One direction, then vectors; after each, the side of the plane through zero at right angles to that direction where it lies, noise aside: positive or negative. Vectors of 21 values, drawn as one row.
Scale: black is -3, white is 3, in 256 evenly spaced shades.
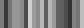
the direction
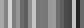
positive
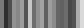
positive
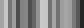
negative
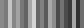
positive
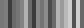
negative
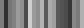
positive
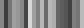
positive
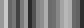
negative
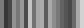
positive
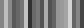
negative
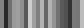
positive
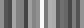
positive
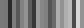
negative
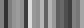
positive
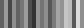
negative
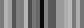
negative
